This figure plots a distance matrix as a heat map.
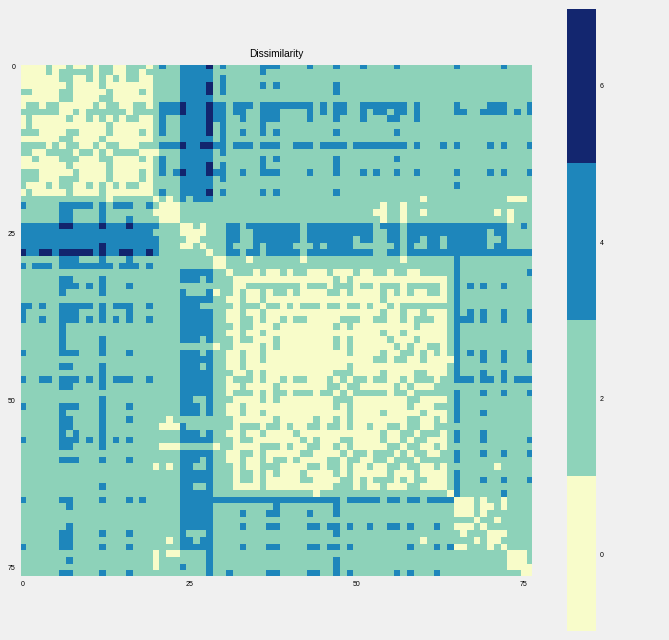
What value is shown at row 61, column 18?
2
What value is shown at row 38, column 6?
4
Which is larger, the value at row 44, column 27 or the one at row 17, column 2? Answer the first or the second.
the first
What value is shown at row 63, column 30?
2
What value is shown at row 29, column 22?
2
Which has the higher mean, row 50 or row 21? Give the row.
21
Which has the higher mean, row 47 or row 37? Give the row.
47
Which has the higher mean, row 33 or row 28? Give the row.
28
